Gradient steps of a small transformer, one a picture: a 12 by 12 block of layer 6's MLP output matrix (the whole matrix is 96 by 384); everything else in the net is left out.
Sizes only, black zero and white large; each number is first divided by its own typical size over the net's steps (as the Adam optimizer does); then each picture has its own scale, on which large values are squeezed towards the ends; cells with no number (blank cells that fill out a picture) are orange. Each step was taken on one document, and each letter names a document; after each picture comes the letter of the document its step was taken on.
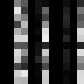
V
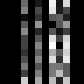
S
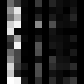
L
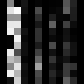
L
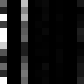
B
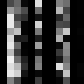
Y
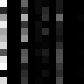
B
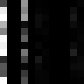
B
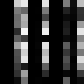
V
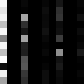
B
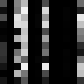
V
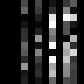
S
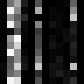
L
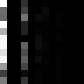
B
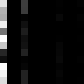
B
